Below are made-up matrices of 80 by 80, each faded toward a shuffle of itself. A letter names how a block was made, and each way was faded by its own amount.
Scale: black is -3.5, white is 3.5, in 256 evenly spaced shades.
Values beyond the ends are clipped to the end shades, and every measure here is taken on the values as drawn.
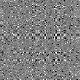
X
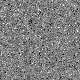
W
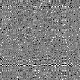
X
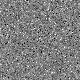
W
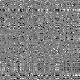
X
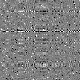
X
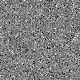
W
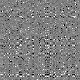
X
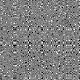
X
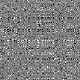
X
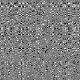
X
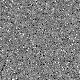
W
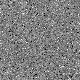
W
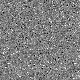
W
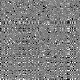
X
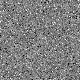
W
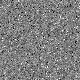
W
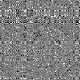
X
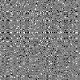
X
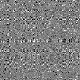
X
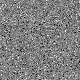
W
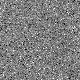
W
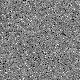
W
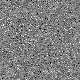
W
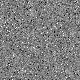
W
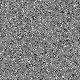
W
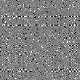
X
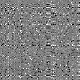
X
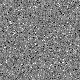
W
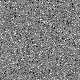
W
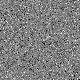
W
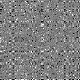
X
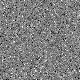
W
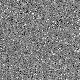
W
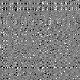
X
